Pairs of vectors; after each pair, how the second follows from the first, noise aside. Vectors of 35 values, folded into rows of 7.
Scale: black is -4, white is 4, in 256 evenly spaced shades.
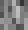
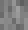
shrunk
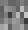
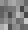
sign-scrambled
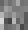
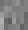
shrunk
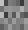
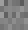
shrunk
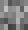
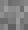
shrunk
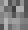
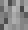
sign-scrambled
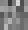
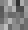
sign-scrambled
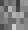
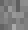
shrunk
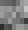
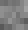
shrunk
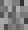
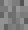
shrunk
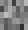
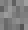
shrunk
